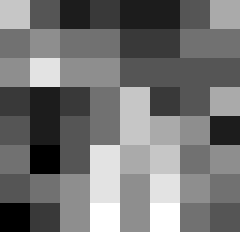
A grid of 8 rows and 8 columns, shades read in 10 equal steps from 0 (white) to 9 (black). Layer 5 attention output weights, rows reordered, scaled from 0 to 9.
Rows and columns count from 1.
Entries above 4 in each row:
6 7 4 6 5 4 3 4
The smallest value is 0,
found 2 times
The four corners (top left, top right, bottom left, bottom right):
2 3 9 6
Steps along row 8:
down down down up down up up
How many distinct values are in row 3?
3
